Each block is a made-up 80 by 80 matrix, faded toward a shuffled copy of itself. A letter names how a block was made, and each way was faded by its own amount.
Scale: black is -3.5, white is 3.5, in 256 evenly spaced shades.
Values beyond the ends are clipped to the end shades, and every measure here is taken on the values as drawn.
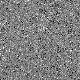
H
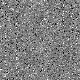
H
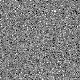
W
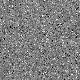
H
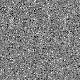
W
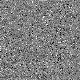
H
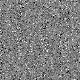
H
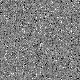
H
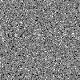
W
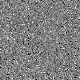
H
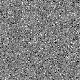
W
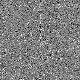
H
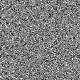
W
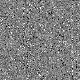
H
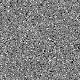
W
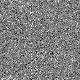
H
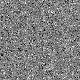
W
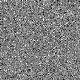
W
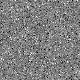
H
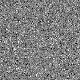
W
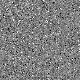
H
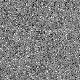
W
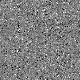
H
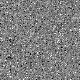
H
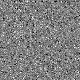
W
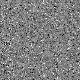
H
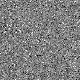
W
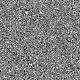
H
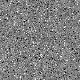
H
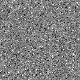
W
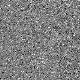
H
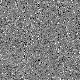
H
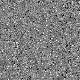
H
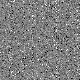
H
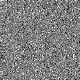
W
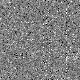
H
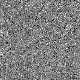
W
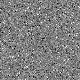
H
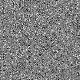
H
